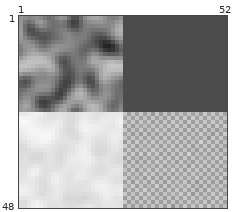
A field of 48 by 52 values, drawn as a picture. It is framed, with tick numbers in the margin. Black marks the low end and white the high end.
The table splits into 2 rows of 2 panels. Panel 1,1: middling, blotchy, strong in contrast. Panel 1,2: low, flat. Panel 2,1: very high, blotchy, faint in contrast. Panel 2,2: high, checkered.
